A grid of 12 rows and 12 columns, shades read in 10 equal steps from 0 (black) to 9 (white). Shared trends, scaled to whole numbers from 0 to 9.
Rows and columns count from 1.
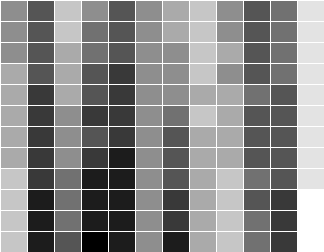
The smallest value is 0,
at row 12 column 4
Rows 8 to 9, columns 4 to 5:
2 1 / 1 1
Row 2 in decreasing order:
8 7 7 6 5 5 5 4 4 3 3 3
